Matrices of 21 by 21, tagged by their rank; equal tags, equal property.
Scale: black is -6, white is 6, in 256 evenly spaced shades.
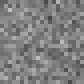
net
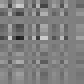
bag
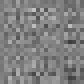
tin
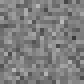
net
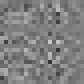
tin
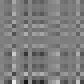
bag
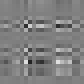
bag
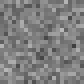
net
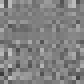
tin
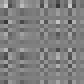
bag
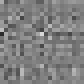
tin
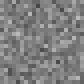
net
